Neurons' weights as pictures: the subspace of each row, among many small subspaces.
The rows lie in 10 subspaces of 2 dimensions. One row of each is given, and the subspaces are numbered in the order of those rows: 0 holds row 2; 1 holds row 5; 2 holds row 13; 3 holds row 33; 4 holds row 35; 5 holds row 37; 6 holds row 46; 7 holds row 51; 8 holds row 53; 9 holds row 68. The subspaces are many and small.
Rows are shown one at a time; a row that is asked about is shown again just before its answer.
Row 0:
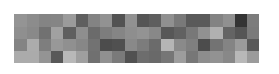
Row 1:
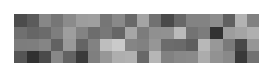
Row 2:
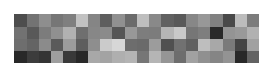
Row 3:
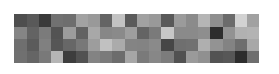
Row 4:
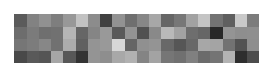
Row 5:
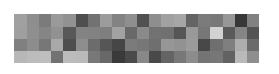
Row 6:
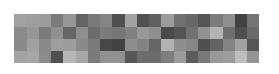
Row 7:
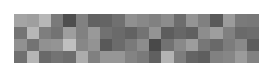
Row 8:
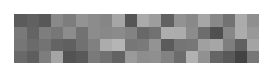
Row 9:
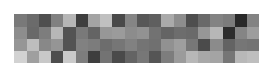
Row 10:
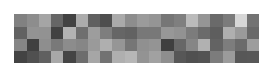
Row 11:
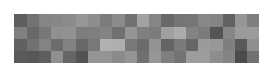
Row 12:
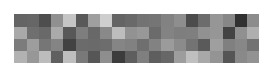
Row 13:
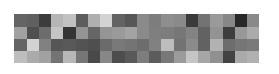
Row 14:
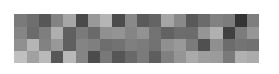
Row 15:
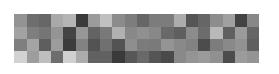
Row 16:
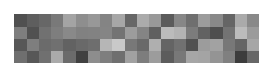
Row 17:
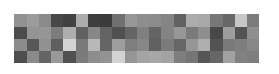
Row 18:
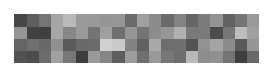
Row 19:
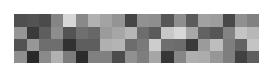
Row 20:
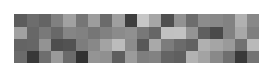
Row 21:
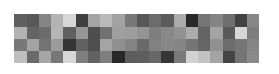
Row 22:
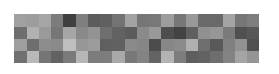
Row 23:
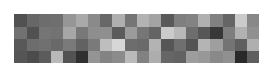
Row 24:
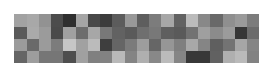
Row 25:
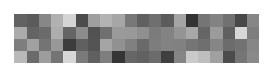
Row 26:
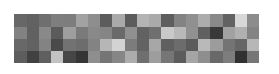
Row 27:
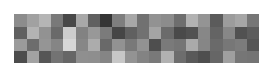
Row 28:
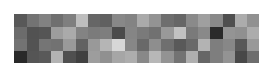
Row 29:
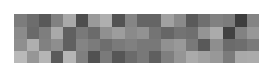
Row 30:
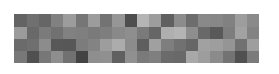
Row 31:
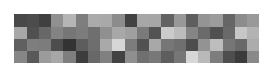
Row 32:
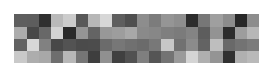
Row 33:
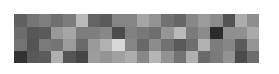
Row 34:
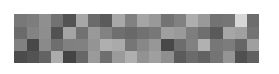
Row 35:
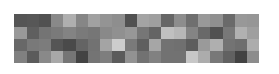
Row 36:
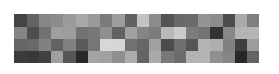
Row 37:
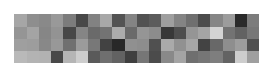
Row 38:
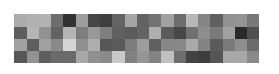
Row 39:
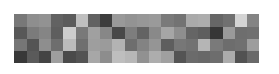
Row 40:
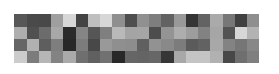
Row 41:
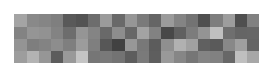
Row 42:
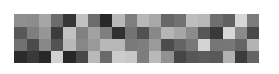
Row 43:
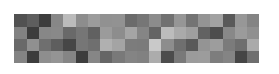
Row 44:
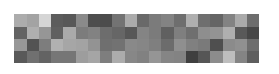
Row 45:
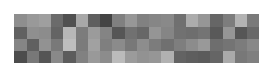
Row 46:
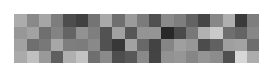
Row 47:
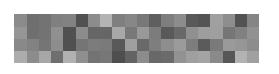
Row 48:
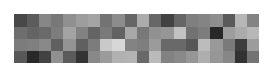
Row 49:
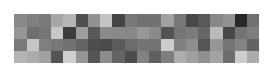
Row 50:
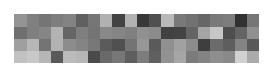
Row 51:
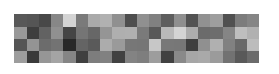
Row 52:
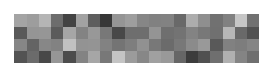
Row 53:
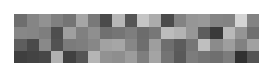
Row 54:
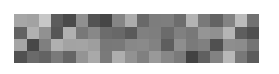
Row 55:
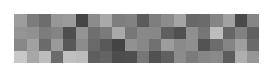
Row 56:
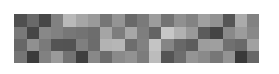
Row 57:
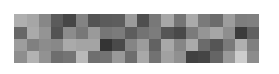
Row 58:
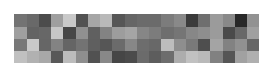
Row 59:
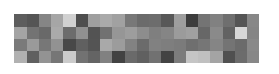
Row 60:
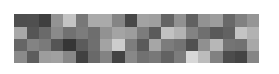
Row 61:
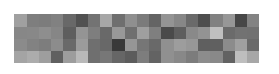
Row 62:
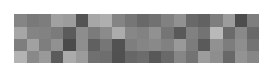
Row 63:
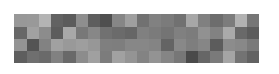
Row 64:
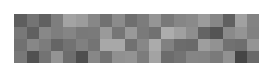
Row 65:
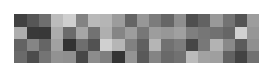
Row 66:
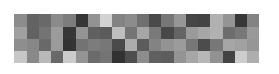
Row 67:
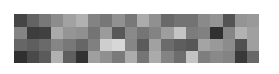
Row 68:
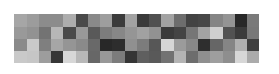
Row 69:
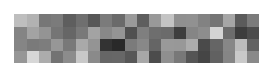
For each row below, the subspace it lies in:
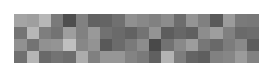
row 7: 6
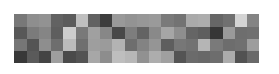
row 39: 5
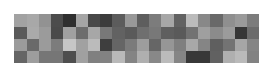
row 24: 0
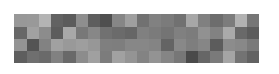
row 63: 2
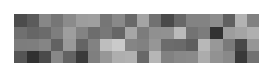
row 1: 1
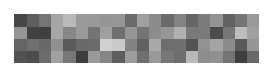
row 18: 3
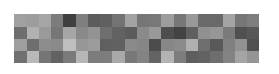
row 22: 7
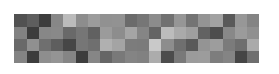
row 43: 6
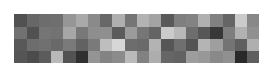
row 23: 5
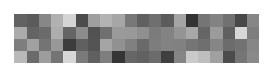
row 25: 1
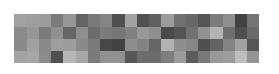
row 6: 9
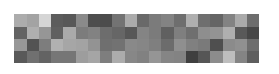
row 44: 2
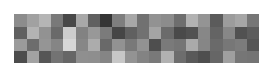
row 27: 7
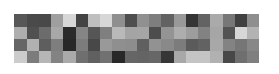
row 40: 5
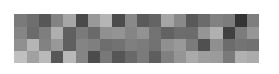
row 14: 8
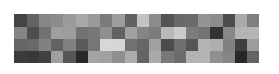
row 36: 0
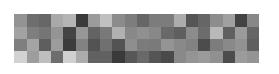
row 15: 0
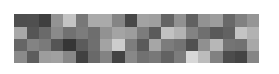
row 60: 4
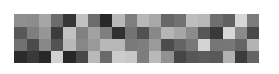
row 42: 4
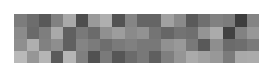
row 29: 8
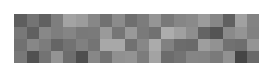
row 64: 6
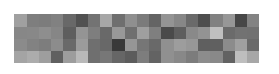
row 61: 7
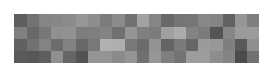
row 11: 0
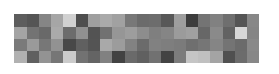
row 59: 1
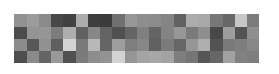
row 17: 3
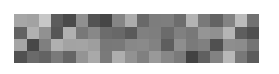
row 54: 2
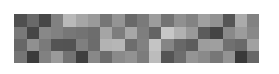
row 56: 6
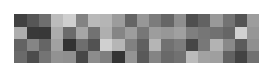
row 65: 3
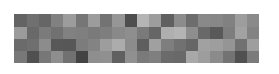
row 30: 8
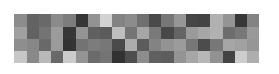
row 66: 6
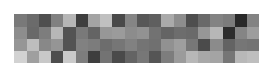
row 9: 8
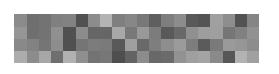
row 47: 6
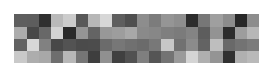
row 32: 2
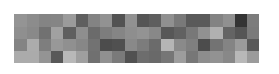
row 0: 9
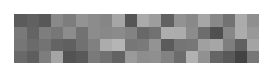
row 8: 9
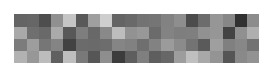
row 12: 4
